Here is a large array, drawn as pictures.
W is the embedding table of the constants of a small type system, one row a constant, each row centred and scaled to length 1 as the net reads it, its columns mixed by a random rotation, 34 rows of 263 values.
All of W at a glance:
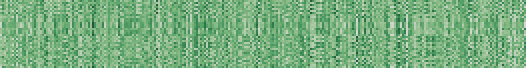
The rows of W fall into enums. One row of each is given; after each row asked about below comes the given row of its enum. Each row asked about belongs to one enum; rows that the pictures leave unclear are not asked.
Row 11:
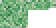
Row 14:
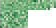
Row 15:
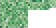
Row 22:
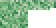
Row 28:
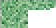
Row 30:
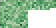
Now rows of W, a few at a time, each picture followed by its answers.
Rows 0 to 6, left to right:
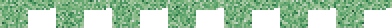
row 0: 28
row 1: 14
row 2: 28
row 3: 11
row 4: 28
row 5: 22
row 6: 28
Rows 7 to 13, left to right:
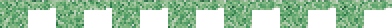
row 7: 15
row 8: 22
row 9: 15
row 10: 15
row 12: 11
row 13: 11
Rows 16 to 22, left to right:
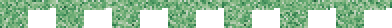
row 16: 15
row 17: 11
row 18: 30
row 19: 22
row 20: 30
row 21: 14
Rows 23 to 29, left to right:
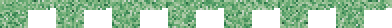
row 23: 14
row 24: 28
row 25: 22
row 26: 30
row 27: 22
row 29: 15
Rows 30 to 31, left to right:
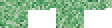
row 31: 15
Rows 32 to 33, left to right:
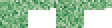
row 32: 22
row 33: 11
